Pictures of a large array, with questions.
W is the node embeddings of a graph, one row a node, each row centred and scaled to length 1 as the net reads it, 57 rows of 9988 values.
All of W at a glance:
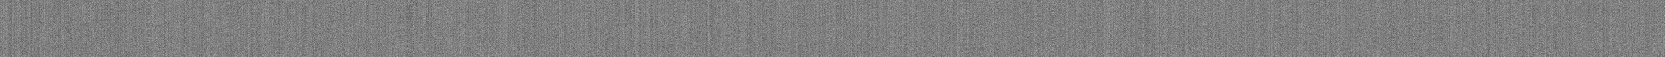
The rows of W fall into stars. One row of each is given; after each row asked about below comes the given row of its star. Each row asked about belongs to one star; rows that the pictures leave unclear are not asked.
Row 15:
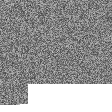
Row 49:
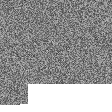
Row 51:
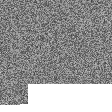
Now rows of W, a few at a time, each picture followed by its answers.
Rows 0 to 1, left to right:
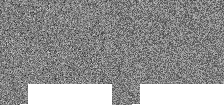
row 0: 51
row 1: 49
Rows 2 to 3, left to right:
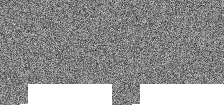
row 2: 49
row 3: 15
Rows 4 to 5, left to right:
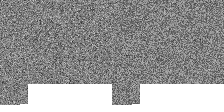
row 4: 49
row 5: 51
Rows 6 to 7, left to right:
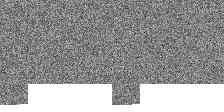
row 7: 15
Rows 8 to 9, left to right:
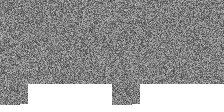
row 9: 51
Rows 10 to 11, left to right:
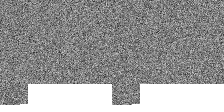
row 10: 51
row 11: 15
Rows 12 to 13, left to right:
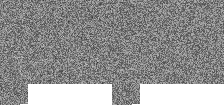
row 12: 49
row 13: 51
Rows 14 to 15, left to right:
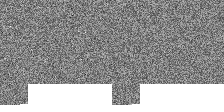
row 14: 49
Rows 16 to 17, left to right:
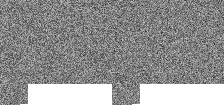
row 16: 51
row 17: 15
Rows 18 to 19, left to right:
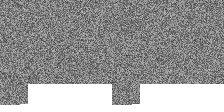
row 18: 15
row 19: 51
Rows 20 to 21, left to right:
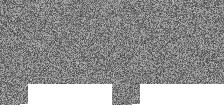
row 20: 49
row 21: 15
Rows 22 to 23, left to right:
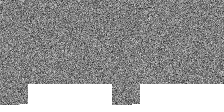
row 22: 15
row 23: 51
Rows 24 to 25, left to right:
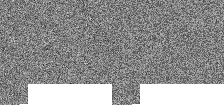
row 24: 49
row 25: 51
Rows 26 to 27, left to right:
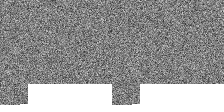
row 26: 51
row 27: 49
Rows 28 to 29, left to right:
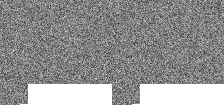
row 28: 15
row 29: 15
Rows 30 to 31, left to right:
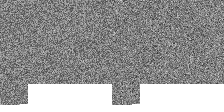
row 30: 51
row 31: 15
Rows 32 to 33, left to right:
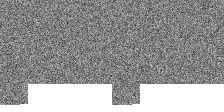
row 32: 51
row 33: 15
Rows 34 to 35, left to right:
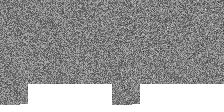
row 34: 49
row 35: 51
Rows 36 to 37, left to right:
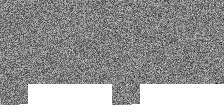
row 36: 51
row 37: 15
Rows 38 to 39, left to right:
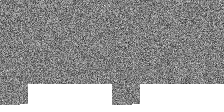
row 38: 15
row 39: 49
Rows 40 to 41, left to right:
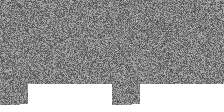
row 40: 15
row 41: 49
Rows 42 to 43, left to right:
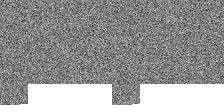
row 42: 15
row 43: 49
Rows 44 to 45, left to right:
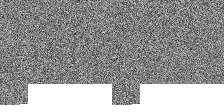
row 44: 49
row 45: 51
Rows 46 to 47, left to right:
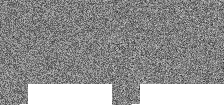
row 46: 51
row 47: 49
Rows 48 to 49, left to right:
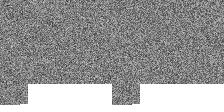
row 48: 49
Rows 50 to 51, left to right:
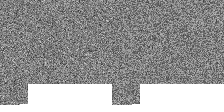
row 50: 49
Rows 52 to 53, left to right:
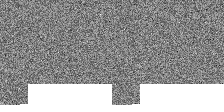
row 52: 51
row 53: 49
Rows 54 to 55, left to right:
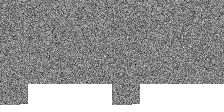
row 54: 51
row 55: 51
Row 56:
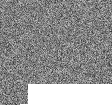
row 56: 51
